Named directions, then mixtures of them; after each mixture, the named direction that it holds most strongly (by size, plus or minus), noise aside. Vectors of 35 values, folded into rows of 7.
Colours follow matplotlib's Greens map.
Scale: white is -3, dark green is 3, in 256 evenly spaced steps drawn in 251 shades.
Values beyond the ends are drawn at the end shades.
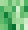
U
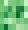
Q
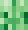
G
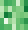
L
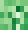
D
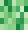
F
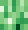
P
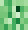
D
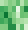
U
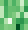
P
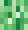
F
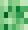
Q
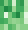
G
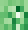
D
